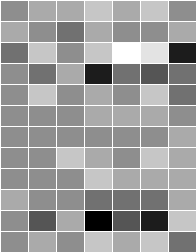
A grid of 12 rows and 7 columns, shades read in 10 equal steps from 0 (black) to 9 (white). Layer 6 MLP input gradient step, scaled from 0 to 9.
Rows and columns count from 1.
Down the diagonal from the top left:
5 5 5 1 5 6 6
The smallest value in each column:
4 3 4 0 3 1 1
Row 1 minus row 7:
0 1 1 2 1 2 -1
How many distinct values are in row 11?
6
